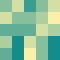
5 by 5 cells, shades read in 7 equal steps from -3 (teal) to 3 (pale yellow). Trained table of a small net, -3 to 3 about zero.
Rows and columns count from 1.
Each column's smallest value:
-1 -3 -2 0 -3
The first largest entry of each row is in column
2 5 4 3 3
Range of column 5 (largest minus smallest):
6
